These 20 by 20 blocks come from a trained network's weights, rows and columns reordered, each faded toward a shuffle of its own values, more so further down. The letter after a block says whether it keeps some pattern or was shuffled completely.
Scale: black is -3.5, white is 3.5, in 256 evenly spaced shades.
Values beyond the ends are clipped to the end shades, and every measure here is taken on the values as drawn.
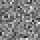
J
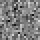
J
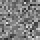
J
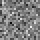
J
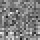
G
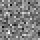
J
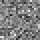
J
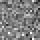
J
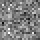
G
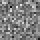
J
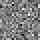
G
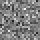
J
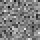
G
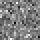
J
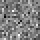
J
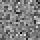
J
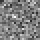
J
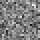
J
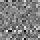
G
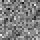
J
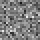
J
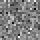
J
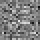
G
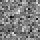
J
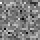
G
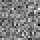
G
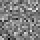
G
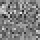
G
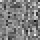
G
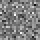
J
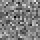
J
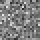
J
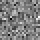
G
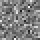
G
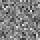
J
